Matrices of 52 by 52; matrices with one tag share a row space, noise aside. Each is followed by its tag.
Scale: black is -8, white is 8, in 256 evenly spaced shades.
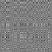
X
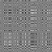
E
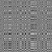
E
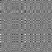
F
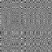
F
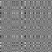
F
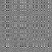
X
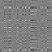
E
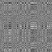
E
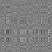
X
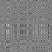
X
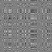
E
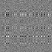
X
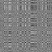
E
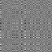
F
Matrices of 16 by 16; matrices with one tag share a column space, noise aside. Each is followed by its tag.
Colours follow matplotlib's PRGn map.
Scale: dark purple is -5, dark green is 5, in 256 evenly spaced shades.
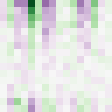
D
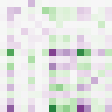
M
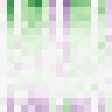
D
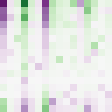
D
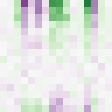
D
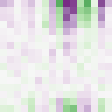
D
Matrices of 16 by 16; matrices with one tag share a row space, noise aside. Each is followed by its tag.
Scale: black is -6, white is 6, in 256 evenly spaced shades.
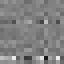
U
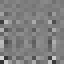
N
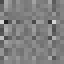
N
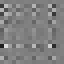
N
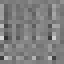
N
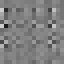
N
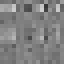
U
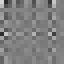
N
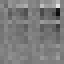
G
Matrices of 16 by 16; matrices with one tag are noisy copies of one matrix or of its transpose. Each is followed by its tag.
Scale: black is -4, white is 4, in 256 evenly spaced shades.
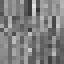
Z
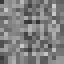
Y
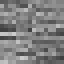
Z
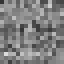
Y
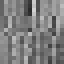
Z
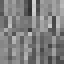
Z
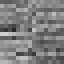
Z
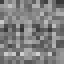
Y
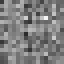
Y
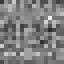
Y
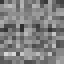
Y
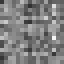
Y
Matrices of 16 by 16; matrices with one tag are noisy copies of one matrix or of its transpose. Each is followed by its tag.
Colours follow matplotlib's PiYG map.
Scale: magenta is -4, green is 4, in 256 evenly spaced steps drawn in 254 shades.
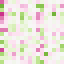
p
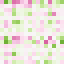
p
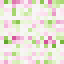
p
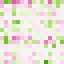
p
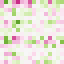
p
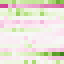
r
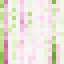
r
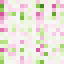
p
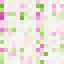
p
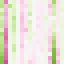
r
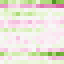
r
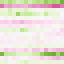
r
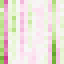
r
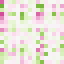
p
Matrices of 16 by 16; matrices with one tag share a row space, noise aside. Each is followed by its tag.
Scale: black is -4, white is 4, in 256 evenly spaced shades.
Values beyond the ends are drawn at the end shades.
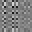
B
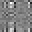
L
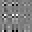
B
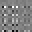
B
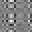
L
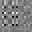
B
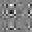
L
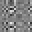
L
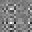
L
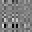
B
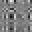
L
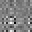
L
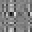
L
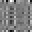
L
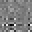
L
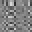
L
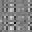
L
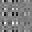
B
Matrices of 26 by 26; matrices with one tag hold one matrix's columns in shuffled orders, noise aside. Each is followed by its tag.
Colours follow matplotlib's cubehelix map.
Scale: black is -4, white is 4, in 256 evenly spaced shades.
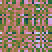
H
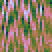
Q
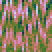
Q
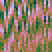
Q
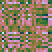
H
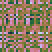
H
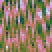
Q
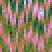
Q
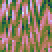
Q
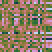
H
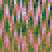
Q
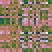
H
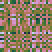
H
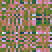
H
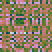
H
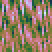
Q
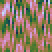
Q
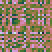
H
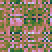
H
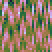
Q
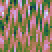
Q
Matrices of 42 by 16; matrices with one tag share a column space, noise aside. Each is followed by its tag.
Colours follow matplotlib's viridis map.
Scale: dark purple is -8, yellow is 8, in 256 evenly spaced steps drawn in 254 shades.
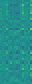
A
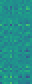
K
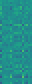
K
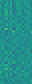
A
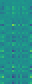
K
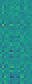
K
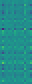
A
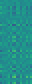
K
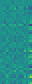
K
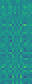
K
